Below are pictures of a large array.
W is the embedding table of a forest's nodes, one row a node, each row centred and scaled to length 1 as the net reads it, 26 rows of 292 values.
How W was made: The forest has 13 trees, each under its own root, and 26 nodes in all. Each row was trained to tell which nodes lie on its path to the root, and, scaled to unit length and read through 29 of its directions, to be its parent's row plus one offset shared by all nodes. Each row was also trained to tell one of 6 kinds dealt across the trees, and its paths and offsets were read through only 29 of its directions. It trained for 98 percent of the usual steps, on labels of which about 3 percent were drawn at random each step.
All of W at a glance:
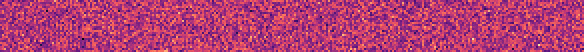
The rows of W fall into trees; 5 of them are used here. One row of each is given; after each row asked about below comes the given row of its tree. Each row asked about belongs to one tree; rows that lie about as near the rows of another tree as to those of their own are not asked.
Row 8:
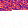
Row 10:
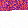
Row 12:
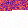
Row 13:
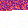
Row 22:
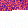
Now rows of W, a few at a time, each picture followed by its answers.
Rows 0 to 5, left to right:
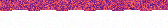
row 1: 22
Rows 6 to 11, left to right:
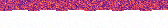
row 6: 13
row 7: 8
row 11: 8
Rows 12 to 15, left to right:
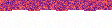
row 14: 13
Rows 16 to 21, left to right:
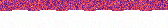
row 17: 8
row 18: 13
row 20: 10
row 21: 12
